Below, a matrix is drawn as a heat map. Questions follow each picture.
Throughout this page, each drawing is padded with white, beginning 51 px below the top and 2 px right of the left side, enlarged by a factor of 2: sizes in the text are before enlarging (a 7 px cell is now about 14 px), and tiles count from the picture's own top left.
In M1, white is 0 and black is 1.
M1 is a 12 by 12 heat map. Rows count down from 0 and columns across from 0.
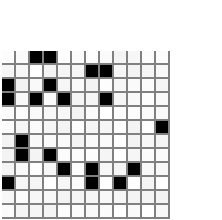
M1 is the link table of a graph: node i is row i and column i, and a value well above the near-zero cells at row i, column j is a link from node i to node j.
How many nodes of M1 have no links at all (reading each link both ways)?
1
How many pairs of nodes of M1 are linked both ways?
7
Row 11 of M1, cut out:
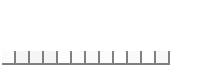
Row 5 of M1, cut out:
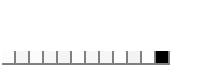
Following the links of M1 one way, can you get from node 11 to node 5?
no
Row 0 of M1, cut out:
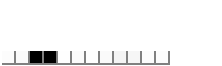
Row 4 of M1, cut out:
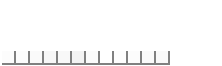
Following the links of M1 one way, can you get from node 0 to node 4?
yes
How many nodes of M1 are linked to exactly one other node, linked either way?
2
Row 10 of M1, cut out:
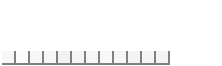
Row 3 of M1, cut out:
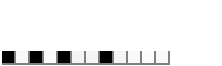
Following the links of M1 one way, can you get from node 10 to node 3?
no
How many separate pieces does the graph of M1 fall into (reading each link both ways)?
3
